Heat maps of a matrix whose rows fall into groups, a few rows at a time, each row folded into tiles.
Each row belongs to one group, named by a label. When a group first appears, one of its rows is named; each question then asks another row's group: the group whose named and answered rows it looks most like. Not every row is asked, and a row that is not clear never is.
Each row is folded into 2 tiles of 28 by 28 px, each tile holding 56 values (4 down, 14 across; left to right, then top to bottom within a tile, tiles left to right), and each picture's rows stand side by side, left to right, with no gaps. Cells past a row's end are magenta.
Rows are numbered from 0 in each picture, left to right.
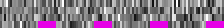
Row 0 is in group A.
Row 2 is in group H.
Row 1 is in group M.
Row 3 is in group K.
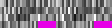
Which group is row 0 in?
H
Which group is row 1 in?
H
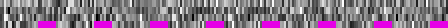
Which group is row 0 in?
K
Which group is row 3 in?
H
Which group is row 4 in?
H
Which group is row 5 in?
M
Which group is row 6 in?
M
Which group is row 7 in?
A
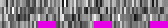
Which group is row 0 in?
H
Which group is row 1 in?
K
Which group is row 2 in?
H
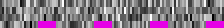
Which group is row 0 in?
K
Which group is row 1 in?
M
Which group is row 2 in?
H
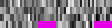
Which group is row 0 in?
M
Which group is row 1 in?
A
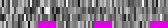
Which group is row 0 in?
M
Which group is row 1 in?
H
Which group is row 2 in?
H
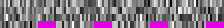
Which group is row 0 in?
K
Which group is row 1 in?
M
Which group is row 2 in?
M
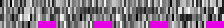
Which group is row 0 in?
K
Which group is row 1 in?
H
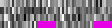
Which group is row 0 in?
H
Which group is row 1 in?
H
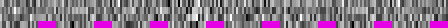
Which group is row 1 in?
A
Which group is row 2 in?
M
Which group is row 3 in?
K
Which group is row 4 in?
H
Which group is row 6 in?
A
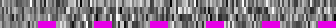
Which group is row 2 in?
K
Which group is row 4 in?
M
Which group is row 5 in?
M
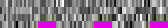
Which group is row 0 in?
A
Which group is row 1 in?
M
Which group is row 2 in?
M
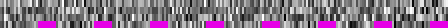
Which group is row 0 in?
K
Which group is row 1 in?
A
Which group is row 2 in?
K
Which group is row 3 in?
H
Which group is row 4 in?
H
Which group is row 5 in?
A
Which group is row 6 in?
M
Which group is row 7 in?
K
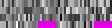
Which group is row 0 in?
M
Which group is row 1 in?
A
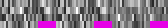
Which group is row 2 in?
K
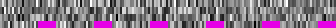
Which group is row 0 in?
H
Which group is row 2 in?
A
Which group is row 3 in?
A
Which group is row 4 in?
K
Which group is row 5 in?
M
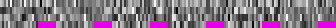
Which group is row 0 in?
H
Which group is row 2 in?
M
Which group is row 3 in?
K
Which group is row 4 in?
A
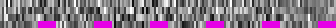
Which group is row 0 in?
K
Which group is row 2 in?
K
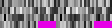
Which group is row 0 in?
A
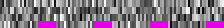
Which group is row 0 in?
A
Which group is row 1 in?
H
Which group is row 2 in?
M
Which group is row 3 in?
K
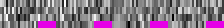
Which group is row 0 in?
H
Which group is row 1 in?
K
